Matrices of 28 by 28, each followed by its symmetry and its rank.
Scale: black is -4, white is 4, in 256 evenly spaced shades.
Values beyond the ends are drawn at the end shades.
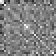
symmetric, rank five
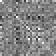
symmetric, rank five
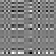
neither, rank one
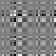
symmetric, rank one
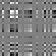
symmetric, rank one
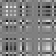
symmetric, rank one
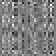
neither, rank three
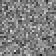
neither, full rank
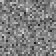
neither, full rank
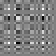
symmetric, rank one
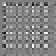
symmetric, rank two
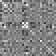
symmetric, rank five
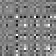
symmetric, rank two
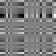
neither, rank one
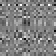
neither, rank three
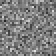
neither, full rank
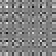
symmetric, rank two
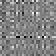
neither, rank three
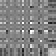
symmetric, rank two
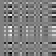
neither, rank one
